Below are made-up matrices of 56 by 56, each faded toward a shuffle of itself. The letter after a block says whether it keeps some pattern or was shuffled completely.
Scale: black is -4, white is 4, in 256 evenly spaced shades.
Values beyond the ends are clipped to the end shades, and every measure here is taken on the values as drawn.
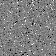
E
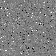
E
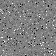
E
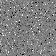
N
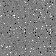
N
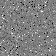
E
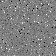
E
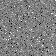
E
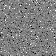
N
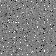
N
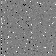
N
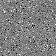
N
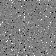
N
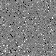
N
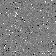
N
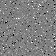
N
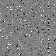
N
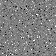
E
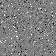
N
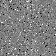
N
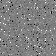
N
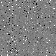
N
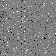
N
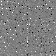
N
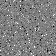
E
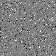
N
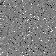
N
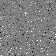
E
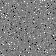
E
